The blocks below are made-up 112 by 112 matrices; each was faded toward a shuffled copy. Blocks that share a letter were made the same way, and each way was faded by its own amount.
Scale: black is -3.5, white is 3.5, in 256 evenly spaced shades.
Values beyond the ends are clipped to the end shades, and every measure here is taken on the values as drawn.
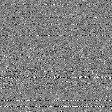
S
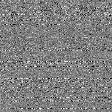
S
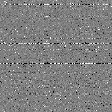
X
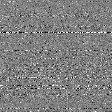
S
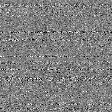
S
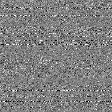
S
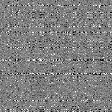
X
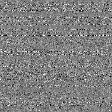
S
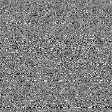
S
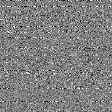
S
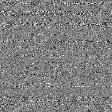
S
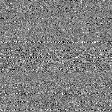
S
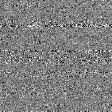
S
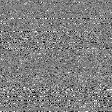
S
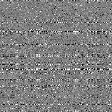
X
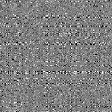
X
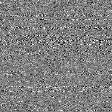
S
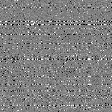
X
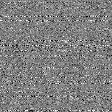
S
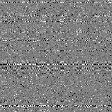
X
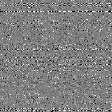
X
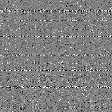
X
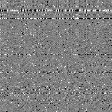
X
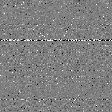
X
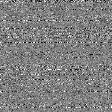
S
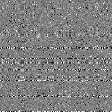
X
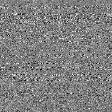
S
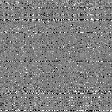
X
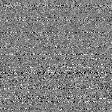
S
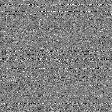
S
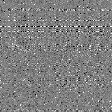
X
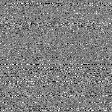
S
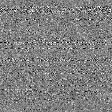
S
